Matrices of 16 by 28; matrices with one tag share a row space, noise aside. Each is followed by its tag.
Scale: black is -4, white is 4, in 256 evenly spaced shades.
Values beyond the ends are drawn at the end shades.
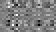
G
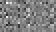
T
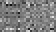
T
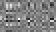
T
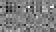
T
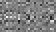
T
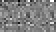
T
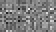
T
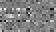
T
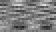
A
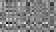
T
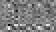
G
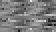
A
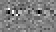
G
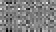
T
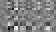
G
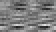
A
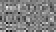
T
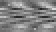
A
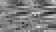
A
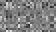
T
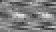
A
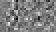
G
